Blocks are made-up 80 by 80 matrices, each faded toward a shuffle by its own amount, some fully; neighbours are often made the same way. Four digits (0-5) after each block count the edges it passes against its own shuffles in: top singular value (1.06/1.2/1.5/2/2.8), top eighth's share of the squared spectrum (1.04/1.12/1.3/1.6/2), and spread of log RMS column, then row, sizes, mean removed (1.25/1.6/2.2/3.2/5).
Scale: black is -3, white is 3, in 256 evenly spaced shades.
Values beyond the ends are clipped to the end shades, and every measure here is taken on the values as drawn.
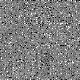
3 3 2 2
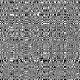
5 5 3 4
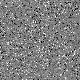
1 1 0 0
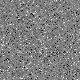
2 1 0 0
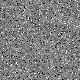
1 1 0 0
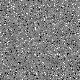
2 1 0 0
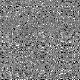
4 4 2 3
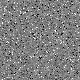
1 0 0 0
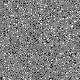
3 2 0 1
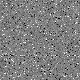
2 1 0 0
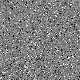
1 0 0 0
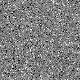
0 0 1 0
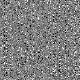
1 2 3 0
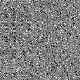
3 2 1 0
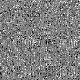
4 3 2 1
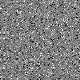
3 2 1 0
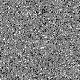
3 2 0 0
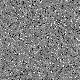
0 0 0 0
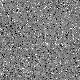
0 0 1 0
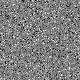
0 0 0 0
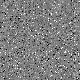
3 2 0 0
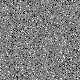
0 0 0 0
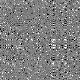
4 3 2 2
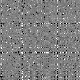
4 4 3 2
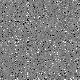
3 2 1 1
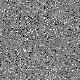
1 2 2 2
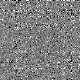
2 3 2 3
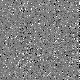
2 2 2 1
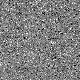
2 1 0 0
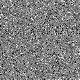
2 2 0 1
